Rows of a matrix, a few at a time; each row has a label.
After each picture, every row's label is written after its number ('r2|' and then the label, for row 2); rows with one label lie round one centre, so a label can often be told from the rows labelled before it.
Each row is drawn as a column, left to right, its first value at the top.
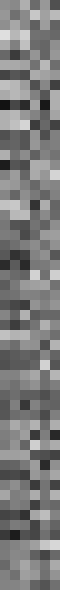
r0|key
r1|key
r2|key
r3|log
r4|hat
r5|log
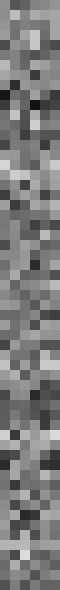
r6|hat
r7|log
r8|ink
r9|key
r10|hat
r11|hat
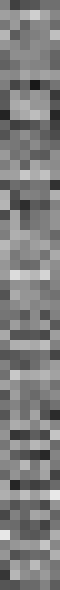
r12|ink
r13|log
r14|log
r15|log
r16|log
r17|ink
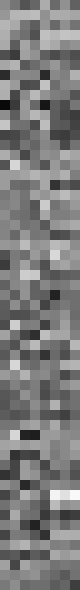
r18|key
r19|hat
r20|log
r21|log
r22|key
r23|ink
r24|ink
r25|ink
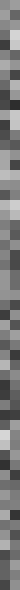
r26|hat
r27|key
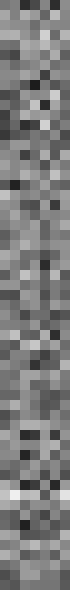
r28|ink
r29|ink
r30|log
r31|log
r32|key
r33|log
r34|ink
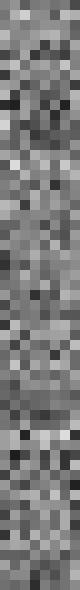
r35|key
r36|hat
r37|log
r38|ink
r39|hat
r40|ink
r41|hat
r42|log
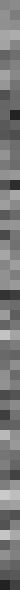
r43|ink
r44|ink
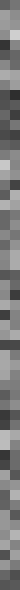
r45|hat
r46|ink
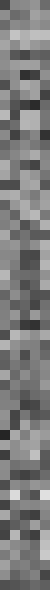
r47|log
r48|ink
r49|key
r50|key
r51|ink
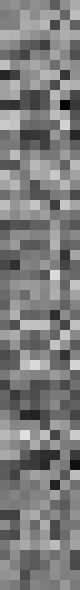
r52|key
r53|key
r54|hat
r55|hat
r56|hat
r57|log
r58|key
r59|hat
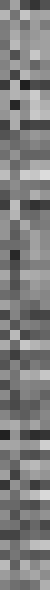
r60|log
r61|key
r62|log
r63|log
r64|log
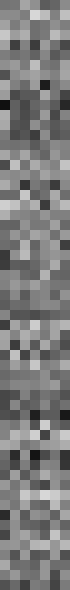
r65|key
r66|hat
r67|ink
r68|hat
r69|log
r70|ink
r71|hat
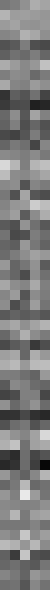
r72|hat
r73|hat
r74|ink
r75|hat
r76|hat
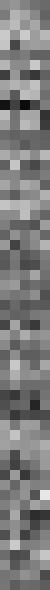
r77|key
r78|hat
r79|key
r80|key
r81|ink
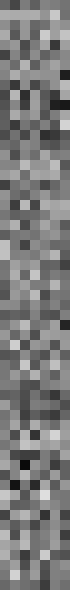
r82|ink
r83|log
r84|hat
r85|log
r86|ink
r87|hat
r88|key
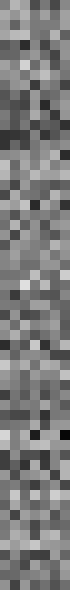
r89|hat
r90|ink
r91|hat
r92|log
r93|hat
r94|ink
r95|log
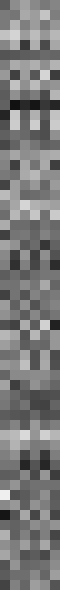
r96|ink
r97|key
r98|hat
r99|key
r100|hat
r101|key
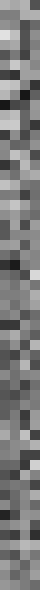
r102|key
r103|key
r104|hat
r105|log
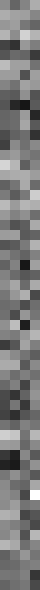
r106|hat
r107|hat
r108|key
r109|ink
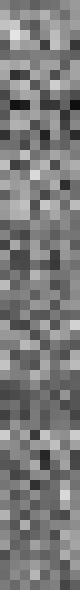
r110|hat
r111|key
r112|key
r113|log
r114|hat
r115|key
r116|ink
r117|hat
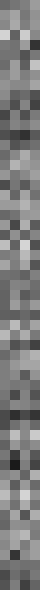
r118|ink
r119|hat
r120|ink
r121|hat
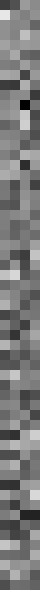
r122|log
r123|log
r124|key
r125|ink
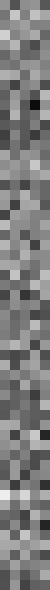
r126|ink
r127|log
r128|ink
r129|hat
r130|log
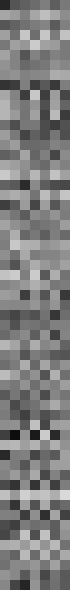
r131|log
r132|log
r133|ink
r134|log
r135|ink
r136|log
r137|ink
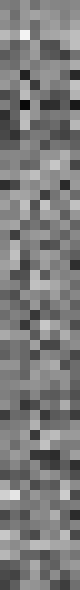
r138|ink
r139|ink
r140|key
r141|log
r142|hat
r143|hat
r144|ink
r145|key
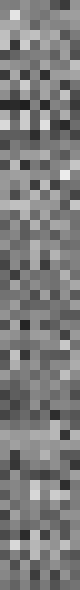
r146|key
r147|hat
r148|key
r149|ink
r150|key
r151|ink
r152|log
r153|hat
